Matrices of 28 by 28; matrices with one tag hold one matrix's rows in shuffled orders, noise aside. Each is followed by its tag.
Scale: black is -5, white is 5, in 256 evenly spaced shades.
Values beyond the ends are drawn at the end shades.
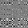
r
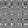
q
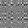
q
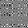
r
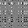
q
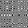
r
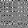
r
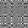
q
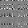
r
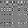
r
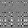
q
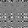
q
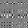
r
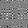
r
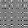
q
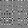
r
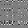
r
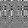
q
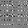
r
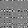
r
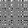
q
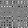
r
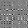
r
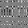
r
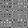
r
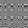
q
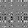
q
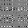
r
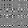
r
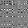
r
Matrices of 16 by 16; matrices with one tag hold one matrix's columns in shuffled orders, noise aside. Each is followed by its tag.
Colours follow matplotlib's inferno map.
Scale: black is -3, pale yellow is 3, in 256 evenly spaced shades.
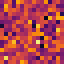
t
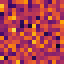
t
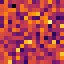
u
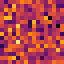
t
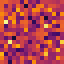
u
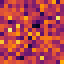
t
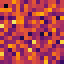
u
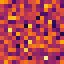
t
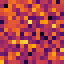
u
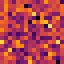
u
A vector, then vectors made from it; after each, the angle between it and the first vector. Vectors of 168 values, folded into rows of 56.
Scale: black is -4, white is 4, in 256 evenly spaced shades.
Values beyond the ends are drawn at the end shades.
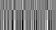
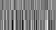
nearly parallel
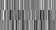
partly aligned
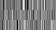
orthogonal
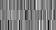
orthogonal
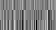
nearly parallel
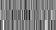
partly aligned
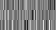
partly opposed
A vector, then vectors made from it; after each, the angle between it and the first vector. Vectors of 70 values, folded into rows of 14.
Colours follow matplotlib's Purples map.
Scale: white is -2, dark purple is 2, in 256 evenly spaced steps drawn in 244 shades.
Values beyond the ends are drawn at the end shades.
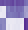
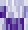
nearly opposite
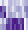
nearly opposite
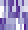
partly aligned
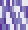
orthogonal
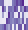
orthogonal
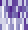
partly aligned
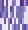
orthogonal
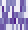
orthogonal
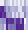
nearly opposite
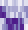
nearly opposite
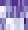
nearly parallel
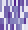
orthogonal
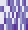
orthogonal
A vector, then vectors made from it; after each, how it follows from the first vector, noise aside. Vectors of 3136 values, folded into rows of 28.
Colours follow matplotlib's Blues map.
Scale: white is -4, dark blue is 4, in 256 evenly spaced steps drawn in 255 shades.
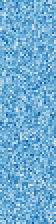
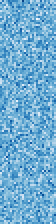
reversed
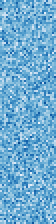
copied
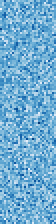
negated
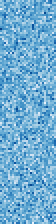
negated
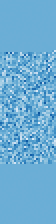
partly zeroed
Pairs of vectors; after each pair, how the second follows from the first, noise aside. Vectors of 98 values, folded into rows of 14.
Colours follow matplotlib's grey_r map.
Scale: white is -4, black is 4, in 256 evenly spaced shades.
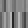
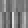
negated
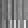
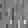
partly zeroed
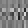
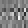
negated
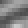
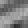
negated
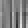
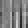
negated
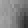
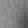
shrunk
